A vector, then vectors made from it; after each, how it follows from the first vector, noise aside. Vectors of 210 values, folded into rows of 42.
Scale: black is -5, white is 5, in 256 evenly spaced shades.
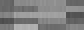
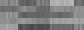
wrapped around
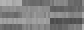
wrapped around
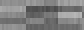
wrapped around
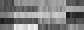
scaled up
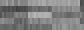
wrapped around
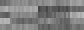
wrapped around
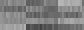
wrapped around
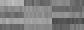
wrapped around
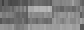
wrapped around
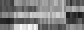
scaled up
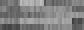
wrapped around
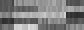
scaled up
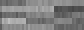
wrapped around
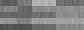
wrapped around
